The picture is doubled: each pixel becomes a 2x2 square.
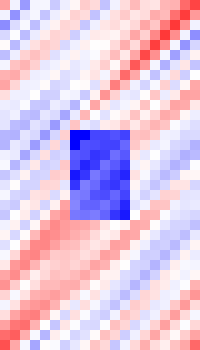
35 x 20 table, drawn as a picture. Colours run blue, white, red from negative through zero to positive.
No overall slope runs across the table. Overall the values sit about 50% of the way up the scale. The ninth with the lowest average is the centre. An odd patch, lower than its surroundings, sits in the centre.
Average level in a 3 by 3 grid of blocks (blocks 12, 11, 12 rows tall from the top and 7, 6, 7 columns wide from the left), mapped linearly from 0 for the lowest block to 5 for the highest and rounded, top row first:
3 4 5
3 0 3
5 4 4
